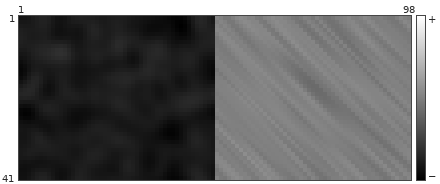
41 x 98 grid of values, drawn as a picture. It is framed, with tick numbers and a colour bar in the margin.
It is made of 1 by 2 panels. Panel 1,1: very low, blotchy, faint in contrast. Panel 1,2: middling, slanting down to the right, faint in contrast.
